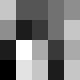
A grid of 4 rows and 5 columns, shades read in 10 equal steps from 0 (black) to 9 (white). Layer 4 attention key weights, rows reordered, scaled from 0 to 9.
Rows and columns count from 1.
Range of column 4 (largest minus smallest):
3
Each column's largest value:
7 9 7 4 7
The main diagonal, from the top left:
7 1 6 1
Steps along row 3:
up down down up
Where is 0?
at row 4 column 1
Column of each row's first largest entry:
1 5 2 2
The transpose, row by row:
7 5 1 0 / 3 1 9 8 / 3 2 6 7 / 4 4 2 1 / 5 7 6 7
